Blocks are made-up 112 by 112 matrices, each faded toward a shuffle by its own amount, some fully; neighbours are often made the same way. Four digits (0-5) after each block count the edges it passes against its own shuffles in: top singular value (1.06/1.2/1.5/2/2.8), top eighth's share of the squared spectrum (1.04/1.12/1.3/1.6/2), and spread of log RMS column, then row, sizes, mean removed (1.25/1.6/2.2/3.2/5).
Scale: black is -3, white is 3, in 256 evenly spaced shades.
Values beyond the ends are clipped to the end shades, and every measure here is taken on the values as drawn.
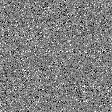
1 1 0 2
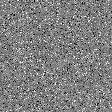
0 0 0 0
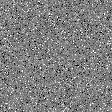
0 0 0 0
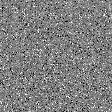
0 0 0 1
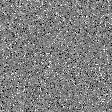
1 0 0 0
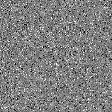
3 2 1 1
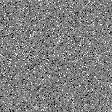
3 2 1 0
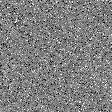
1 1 0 0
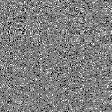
4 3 2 2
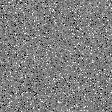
2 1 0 0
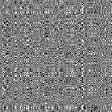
5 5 4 3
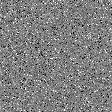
2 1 0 0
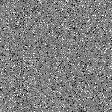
2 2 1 0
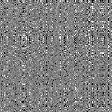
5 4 4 3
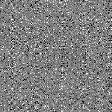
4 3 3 2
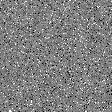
0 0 0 0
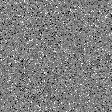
2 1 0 0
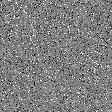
2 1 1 0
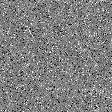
0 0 0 0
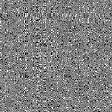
4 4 3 2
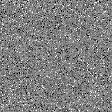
3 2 1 1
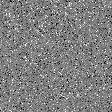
0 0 0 0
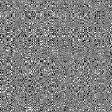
5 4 4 3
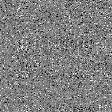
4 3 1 1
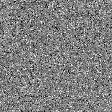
3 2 1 0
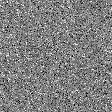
2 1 0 0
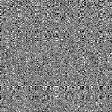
5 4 3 3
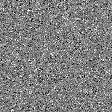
3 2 0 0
